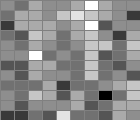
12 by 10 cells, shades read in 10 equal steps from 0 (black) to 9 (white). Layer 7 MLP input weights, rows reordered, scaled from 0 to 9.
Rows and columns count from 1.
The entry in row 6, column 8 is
3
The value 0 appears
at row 10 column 8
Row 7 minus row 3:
1 -3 0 0 -1 -2 -2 1 -2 0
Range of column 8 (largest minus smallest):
7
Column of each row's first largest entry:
7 6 7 3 7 3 7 7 10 3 6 5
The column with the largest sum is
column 7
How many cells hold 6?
26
